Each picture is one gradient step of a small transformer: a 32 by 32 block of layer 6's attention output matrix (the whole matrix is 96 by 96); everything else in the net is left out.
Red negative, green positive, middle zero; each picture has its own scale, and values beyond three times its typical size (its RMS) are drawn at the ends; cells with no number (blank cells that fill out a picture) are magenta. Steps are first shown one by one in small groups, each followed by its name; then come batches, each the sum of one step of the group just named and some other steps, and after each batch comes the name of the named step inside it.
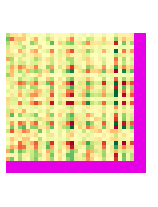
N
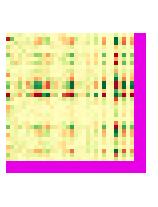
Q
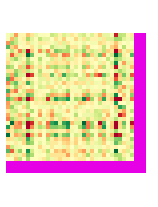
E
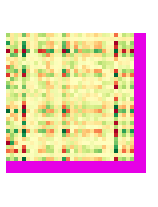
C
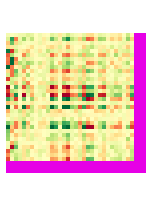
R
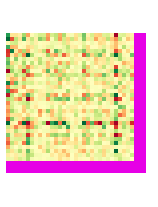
E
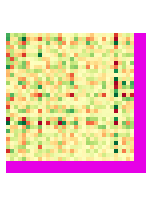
Q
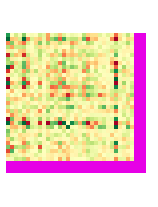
R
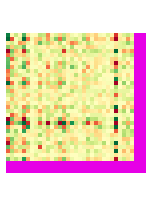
C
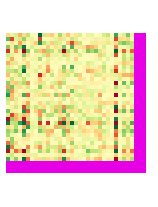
C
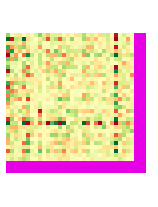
E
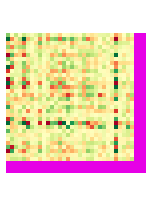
R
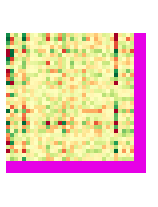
C
